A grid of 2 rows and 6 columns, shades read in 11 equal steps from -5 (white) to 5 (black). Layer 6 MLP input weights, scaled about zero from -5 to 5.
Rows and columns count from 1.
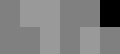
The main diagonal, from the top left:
0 0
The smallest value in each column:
0 -1 -1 0 -1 0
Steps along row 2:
same down up down up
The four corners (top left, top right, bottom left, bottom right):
0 5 0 0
